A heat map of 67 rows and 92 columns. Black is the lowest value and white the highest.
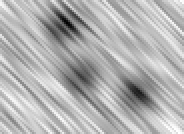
Mirror symmetry: none. Dips: three. Average level on the scale: 70%. Slope: none. Histogram: skewed, a long tail of low values. Odd rows or columns: none.
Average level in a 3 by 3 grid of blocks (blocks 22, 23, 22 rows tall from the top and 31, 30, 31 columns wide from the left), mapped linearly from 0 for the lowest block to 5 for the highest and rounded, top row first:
2 1 5 / 4 0 3 / 5 3 2
